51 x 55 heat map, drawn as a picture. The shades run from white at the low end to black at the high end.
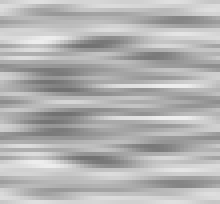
Streaks run across, left to right. The middle left is the ninth with the highest average. It is mirror symmetric from top to bottom. On average the colour sits 30% of the way up the scale. There is no overall slope.
